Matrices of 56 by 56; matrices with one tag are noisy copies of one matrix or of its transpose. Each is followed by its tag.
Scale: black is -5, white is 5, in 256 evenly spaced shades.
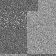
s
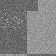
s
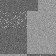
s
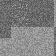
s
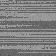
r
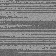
r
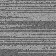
r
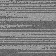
r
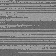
r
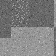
s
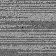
r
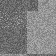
s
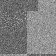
s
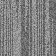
r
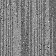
r
